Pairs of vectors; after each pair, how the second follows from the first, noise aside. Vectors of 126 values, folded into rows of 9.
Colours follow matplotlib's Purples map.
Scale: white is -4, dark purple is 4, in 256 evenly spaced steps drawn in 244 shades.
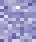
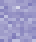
shrunk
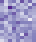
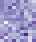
reversed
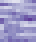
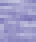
shrunk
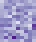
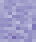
shrunk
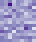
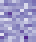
reversed
